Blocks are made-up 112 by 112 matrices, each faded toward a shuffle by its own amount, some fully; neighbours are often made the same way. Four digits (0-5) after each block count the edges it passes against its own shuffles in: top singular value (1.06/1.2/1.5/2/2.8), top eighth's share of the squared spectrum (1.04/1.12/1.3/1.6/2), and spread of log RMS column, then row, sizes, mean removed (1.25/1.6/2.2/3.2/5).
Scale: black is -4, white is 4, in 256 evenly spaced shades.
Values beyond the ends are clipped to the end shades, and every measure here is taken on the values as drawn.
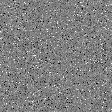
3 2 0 0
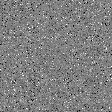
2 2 1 0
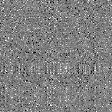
4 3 2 2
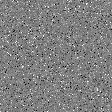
1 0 0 0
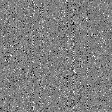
2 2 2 0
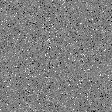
1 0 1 0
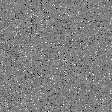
1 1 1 0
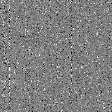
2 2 2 0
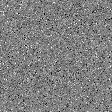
1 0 0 0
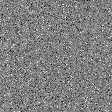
1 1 0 0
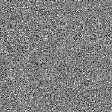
4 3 2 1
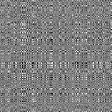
5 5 4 4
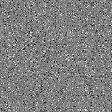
4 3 1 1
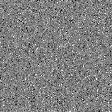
3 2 1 1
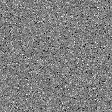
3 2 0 0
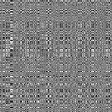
5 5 4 4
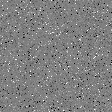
1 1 0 0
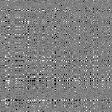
5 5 3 4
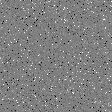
0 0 0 0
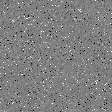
1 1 0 0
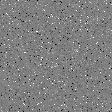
2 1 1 0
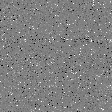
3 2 0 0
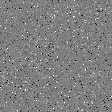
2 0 0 0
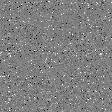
3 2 1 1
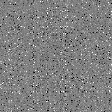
3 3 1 2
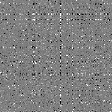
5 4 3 3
